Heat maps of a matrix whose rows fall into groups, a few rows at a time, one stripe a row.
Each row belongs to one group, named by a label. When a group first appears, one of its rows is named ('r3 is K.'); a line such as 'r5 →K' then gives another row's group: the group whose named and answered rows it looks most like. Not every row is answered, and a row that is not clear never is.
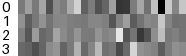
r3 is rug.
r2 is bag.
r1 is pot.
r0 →rug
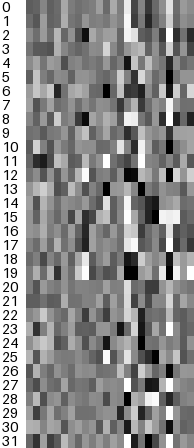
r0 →bag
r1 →bag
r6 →rug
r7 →pot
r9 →rug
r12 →rug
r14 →bag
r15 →bag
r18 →rug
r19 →rug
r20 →bag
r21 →bag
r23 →pot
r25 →bag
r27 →bag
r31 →bag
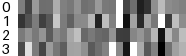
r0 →bag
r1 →bag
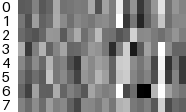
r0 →bag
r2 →rug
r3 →pot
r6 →bag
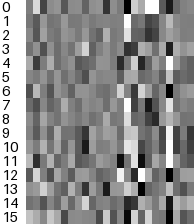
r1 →bag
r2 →bag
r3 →rug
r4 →pot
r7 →bag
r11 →pot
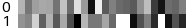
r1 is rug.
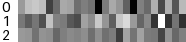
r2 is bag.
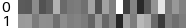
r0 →bag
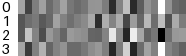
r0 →pot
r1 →bag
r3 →pot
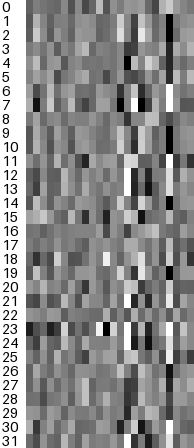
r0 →bag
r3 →rug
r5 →rug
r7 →pot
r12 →bag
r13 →bag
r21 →bag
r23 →bag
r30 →pot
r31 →bag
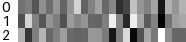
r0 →rug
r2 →pot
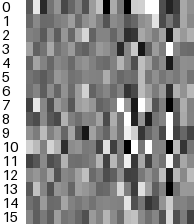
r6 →rug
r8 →bag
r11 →bag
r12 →rug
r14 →bag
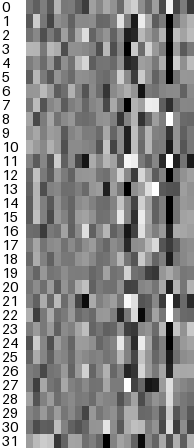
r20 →rug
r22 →pot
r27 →bag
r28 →pot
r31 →rug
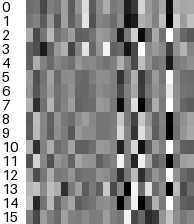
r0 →rug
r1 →rug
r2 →pot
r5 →pot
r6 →pot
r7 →pot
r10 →pot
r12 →pot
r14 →pot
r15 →bag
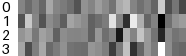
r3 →pot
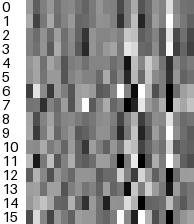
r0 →pot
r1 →pot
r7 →rug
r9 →pot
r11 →pot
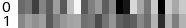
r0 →rug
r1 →rug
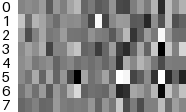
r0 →rug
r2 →pot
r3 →rug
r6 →rug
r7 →bag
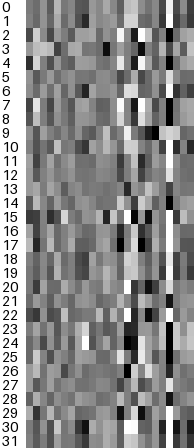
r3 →rug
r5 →pot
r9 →bag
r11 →pot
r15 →bag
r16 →pot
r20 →bag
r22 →bag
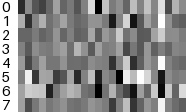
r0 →bag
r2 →bag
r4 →pot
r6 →rug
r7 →pot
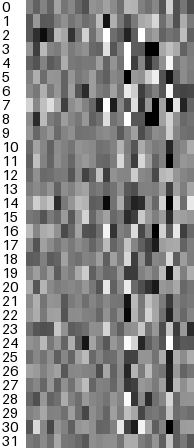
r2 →rug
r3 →bag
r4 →bag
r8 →bag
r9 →pot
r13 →rug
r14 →rug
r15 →rug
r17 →bag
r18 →bag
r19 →rug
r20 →bag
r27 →rug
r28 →bag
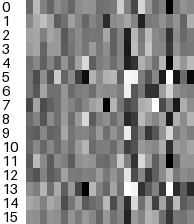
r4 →rug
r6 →bag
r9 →bag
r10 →rug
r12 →bag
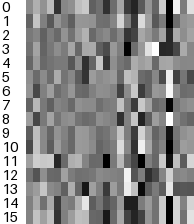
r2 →rug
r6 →pot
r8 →pot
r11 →rug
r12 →bag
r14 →rug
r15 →rug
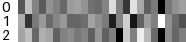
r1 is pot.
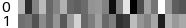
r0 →pot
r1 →rug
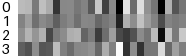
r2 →rug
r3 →bag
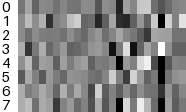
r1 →rug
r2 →bag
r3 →pot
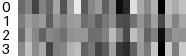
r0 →rug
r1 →rug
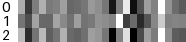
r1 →bag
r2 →pot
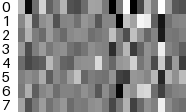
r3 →pot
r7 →pot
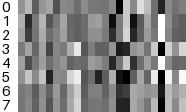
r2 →pot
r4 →pot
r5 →rug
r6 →rug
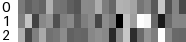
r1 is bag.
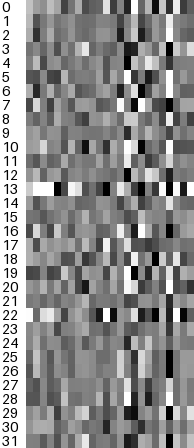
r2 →pot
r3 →rug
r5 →bag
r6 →pot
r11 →bag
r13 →rug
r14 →pot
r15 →rug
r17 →bag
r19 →bag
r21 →rug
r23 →rug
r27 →bag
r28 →bag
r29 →rug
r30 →rug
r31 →rug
